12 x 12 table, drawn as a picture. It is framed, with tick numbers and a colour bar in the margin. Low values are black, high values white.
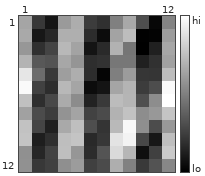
Ninth with the lowest average: top right. Ninth with the highest average: middle right. Stripes: upright, repeating 3 times.
